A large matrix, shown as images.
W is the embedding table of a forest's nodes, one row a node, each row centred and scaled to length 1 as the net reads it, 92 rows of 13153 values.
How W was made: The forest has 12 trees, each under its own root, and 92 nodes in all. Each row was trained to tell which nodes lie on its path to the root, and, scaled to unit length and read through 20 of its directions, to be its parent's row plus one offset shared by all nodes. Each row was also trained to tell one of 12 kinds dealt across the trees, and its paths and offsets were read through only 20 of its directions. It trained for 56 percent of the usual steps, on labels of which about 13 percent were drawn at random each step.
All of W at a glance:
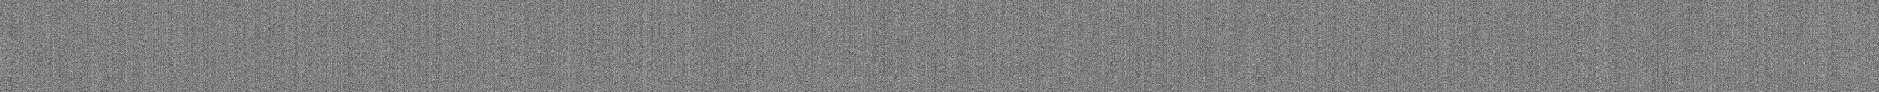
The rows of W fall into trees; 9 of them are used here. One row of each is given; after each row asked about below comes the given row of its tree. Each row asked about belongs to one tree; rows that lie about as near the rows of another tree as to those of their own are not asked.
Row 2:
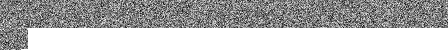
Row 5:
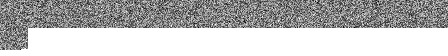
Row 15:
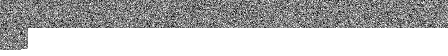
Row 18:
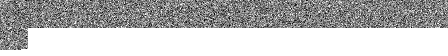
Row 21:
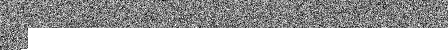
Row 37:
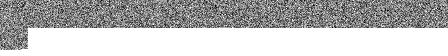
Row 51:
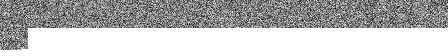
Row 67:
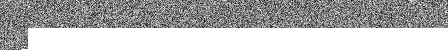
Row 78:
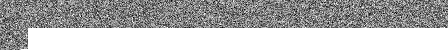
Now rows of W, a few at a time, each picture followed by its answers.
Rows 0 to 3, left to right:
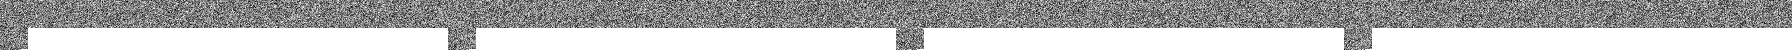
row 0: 51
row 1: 51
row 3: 5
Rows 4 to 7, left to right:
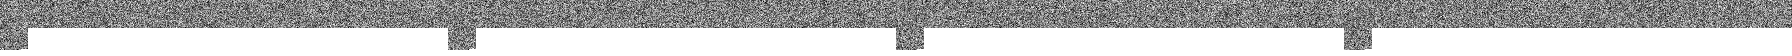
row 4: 15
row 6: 18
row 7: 67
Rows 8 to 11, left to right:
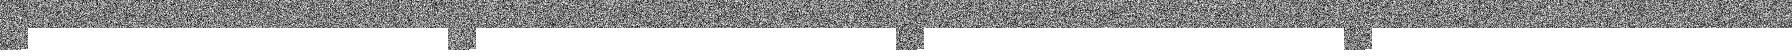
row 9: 37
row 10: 18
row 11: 5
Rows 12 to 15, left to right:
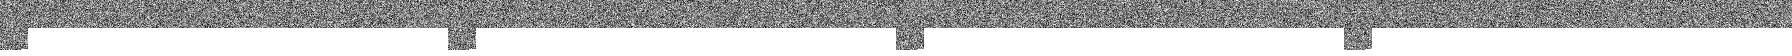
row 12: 51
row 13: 51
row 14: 15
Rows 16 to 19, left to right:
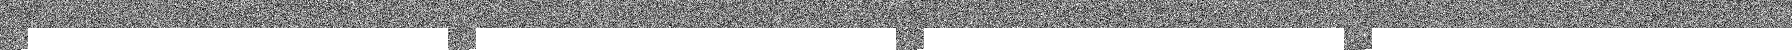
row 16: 67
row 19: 51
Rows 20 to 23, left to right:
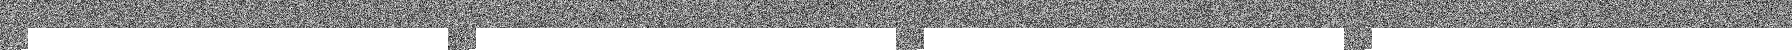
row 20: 5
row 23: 18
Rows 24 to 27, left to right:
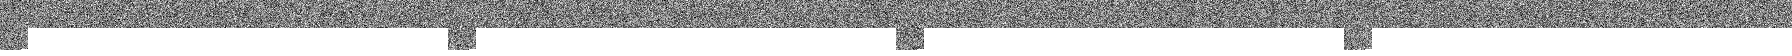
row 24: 37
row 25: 78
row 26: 5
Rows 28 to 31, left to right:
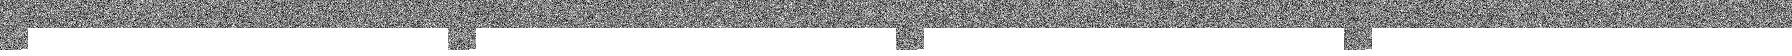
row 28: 37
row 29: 51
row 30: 37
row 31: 78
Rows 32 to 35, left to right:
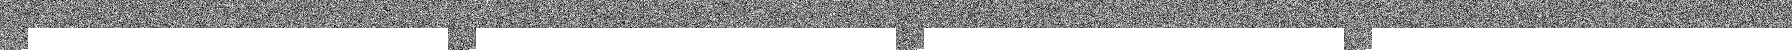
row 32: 67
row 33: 15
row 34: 78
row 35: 37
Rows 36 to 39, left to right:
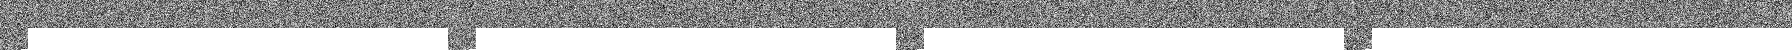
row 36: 5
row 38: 5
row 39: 51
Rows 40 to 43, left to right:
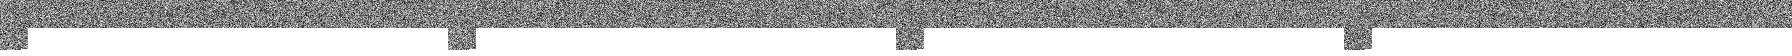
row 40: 18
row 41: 51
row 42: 18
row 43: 21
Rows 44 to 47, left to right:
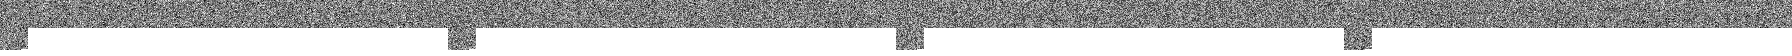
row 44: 37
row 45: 67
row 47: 18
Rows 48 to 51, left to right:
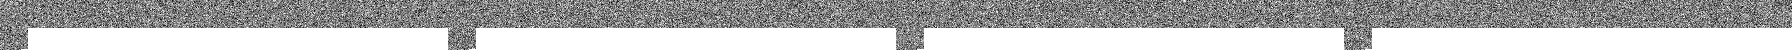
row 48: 5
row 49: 2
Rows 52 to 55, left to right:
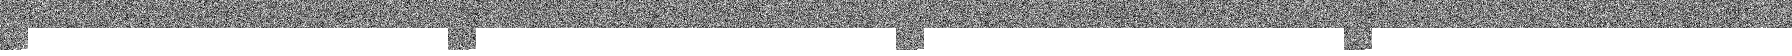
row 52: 37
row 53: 18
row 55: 51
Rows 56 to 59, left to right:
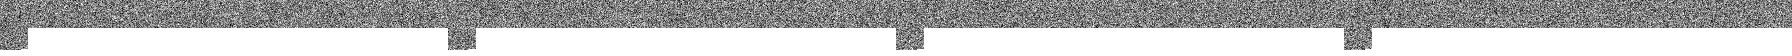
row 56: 67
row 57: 2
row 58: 18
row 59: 18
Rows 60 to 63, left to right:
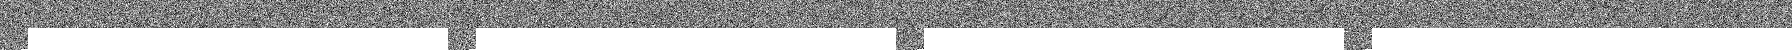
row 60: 67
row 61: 18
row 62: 5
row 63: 51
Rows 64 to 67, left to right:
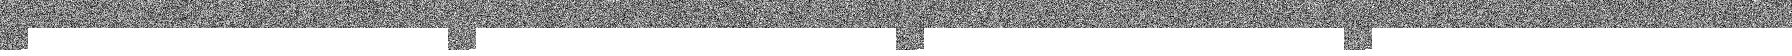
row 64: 21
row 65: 37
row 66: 51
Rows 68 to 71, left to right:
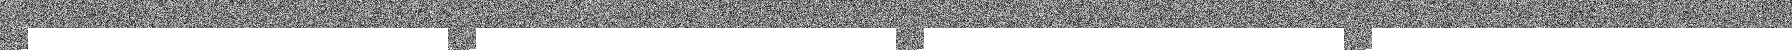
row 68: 5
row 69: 37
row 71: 37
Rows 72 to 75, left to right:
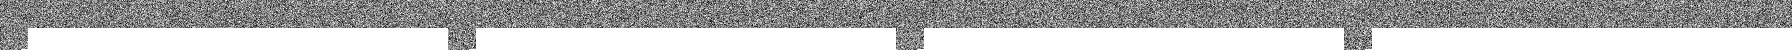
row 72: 37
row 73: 5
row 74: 67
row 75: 18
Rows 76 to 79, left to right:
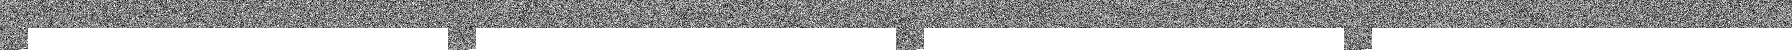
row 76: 51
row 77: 78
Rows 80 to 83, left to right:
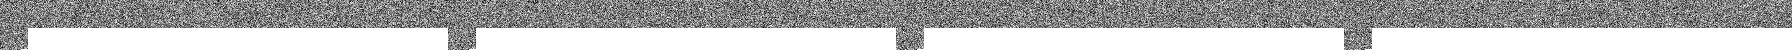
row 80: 78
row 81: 15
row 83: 2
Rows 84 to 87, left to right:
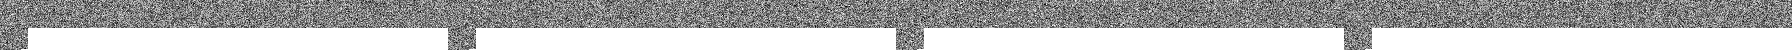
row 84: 21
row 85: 5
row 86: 18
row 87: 37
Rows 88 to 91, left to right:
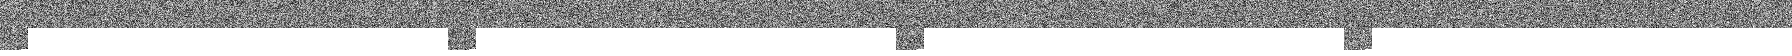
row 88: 5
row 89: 2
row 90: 15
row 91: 67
